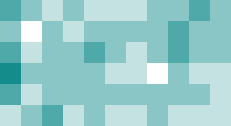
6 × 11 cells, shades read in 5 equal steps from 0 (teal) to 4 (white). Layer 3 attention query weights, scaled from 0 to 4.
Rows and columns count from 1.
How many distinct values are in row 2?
4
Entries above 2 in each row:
4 2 2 5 2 7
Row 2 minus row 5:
1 1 0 1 0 0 0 0 -1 0 -1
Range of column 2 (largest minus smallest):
2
